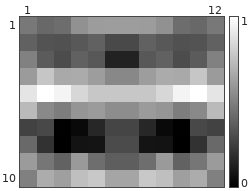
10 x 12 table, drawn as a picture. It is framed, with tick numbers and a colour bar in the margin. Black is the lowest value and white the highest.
It is mirror symmetric from left to right. No overall slope runs across the table. Streaks run across, left to right. Horizontal stripes repeat 2 times down the table. On average the colour sits 50% of the way up the scale.
